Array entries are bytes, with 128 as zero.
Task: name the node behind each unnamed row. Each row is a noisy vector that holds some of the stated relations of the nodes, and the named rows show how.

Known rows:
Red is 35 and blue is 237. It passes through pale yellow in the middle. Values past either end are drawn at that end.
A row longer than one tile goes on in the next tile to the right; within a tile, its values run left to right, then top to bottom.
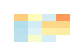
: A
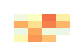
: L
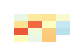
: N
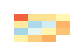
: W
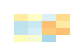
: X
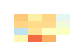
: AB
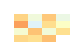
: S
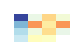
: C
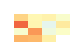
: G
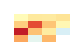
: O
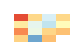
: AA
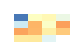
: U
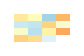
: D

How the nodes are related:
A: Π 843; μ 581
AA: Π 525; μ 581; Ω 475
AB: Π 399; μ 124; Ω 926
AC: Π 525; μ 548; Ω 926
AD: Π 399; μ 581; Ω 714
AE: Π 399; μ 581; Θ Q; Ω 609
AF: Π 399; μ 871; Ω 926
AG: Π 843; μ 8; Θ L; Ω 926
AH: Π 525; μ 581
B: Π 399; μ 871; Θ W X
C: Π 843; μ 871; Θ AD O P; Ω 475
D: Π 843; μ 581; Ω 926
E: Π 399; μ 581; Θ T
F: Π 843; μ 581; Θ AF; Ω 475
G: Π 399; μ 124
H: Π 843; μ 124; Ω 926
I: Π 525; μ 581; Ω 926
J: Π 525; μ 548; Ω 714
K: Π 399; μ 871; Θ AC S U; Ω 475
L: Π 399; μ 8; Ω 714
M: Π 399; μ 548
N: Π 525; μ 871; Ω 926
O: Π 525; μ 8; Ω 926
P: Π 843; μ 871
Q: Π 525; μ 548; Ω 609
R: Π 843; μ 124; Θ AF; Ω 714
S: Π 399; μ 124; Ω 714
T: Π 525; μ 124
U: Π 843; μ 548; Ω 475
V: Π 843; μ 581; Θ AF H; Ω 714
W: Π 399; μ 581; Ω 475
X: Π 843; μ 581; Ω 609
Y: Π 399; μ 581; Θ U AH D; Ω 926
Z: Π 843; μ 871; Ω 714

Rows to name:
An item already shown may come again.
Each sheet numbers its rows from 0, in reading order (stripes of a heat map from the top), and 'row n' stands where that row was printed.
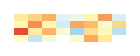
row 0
Q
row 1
B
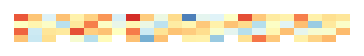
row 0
I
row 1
Q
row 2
AA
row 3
P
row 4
Y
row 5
AD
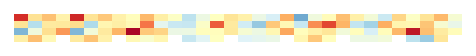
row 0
AE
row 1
AE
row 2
AC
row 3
R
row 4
V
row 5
AG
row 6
V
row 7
J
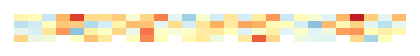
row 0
F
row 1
E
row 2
M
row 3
H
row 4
AF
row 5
V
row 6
AH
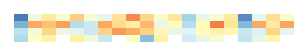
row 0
C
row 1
X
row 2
T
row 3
R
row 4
C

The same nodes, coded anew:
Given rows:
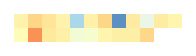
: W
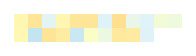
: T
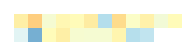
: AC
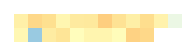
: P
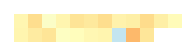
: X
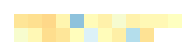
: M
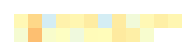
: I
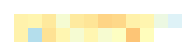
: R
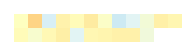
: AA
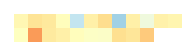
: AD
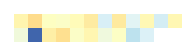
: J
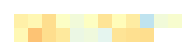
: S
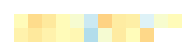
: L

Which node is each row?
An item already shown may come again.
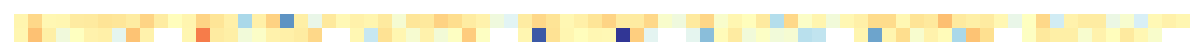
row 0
D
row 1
W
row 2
R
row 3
U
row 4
AC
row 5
C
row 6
AH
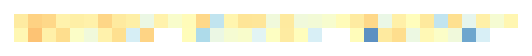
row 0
B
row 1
O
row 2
Q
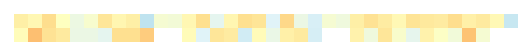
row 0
S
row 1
T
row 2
H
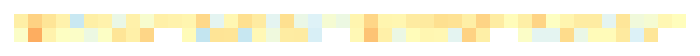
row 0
Y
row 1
T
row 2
D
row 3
N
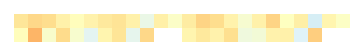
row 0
AF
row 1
K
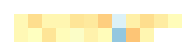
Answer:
F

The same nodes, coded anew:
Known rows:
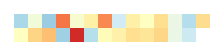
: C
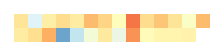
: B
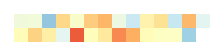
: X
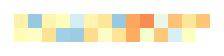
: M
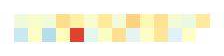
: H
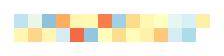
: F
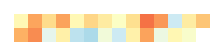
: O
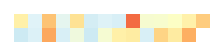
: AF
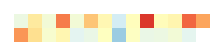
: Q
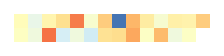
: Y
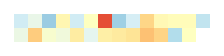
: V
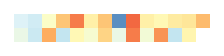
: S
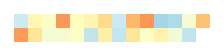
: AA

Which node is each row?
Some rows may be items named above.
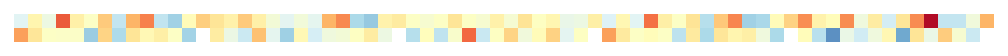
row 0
AA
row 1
I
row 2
H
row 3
AA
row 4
T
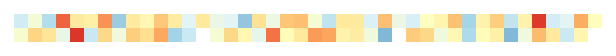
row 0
R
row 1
X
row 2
J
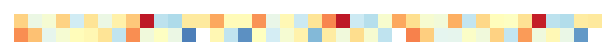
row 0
AH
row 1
T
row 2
AH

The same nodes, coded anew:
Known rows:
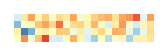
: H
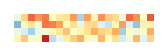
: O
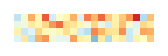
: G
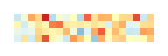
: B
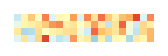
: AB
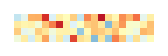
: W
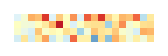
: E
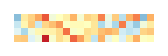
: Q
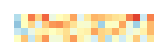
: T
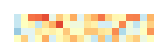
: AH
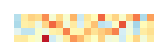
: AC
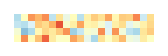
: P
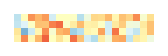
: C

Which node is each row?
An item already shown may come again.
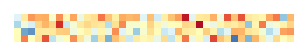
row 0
D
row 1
AE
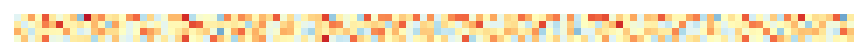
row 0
L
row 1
K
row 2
AF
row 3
I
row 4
AH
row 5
M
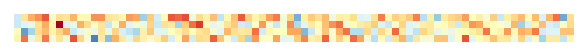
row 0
X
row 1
AA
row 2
U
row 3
J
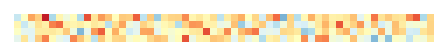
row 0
B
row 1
J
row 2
R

